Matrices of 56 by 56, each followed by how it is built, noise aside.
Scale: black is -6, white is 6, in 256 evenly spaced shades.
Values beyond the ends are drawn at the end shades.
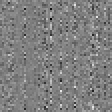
uneven columns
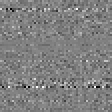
uneven rows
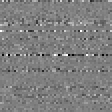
uneven rows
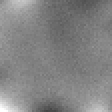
smooth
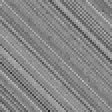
Toeplitz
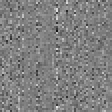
uneven columns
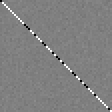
diagonal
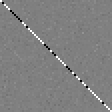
diagonal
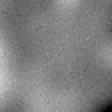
smooth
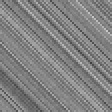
Toeplitz
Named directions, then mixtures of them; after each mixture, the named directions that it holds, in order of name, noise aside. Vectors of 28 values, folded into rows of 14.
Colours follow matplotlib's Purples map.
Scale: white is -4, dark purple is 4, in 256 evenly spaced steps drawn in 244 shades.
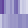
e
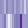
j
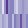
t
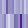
j, t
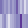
e, j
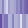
e, t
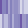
e, t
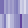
e, j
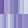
e, j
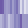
e, j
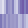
e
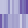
e, t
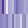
t
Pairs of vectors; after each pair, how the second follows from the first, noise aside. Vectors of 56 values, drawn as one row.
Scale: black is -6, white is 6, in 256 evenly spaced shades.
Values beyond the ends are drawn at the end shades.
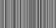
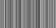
sign-scrambled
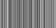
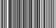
scaled up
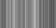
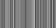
sign-scrambled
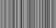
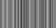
sign-scrambled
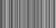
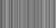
shrunk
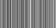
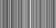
sign-scrambled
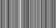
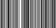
scaled up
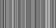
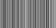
sign-scrambled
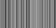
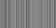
shrunk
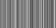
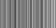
sign-scrambled
